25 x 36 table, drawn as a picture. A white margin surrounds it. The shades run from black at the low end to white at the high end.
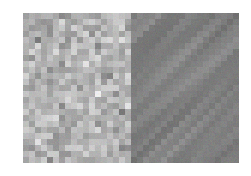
The table splits into one row of 2 panels. Panel 1,1: high, fine-grained. Panel 1,2: middling, slanting up to the right, faint in contrast.
